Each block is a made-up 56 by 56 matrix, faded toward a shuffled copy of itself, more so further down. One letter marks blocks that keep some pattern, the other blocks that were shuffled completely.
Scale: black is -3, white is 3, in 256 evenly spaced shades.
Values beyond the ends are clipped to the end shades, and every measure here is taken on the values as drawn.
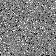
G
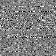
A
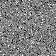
G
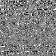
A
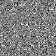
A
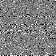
A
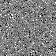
G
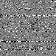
A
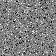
G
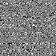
A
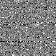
A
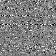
A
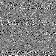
A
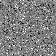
G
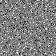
G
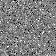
G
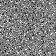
G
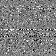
A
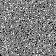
G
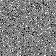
G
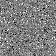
G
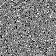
G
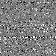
A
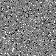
G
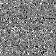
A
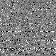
A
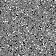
G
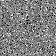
G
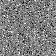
G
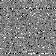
A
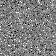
G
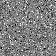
G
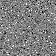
G
